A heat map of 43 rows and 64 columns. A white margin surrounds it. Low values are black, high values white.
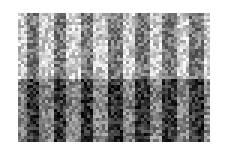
Ninth with the lowest average: bottom middle. Seam: horizontal, 50% of the way down, the top part higher. Average level on the scale: 50%. Stripes: upright, repeating 7 times.
